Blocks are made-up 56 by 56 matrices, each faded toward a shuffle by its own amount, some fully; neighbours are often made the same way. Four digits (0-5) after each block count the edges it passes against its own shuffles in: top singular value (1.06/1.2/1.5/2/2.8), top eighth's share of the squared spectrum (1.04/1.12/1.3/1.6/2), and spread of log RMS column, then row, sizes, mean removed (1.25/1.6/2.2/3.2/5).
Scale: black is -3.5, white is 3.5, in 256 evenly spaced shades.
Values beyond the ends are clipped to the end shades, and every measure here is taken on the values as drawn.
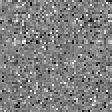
3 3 1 1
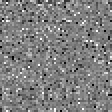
3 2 1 1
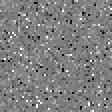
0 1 0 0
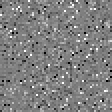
1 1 0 0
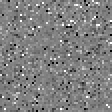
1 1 0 0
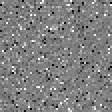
1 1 0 0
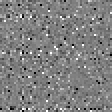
3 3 1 1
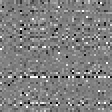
4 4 2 3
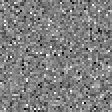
0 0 0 0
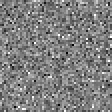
0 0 0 0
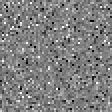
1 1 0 0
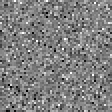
0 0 0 0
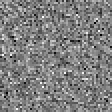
0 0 0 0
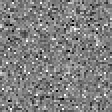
0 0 0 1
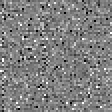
3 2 1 0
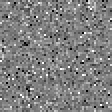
2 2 0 0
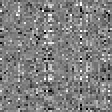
4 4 3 2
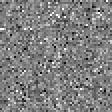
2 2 1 0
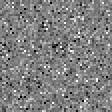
1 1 0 0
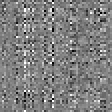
4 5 4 3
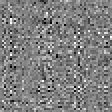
4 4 3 2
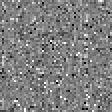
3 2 1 0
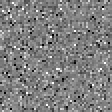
0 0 1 0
